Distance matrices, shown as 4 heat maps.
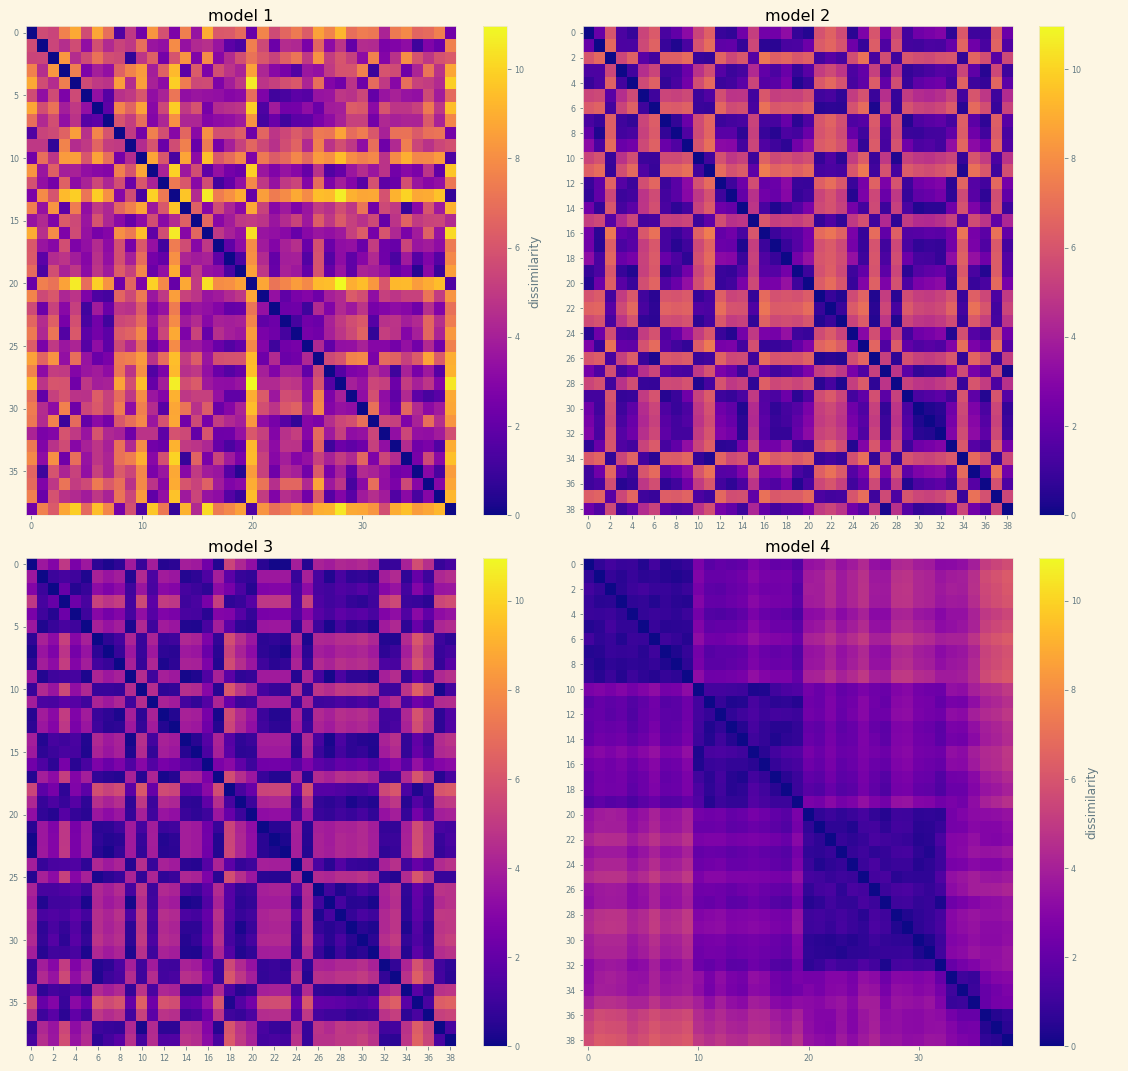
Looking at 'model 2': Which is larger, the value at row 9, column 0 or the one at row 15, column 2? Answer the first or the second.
the first
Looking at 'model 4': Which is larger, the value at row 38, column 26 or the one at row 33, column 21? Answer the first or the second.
the first
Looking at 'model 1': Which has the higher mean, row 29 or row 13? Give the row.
13
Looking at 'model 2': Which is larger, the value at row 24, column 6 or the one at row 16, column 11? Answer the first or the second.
the second
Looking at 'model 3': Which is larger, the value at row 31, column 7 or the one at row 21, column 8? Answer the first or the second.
the first
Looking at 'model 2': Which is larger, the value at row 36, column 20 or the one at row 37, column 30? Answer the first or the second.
the second
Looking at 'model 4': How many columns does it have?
39
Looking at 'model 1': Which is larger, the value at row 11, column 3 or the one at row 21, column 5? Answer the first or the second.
the first
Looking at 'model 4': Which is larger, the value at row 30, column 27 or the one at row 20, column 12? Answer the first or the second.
the second
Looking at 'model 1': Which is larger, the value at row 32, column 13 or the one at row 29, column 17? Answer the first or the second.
the first
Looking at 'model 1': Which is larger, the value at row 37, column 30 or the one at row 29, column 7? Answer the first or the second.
the second
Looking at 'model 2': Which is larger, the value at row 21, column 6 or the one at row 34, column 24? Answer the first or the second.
the second
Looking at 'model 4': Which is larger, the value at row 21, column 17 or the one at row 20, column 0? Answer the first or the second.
the second
